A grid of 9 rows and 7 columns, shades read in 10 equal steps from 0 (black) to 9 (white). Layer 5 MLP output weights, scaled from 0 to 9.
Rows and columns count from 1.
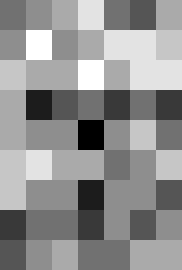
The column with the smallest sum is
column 4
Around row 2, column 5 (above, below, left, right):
4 6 6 8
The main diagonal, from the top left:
4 9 6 4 5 5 3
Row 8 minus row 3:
-5 -2 -2 -7 -1 -5 -3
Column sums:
47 48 46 40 43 49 48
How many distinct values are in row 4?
5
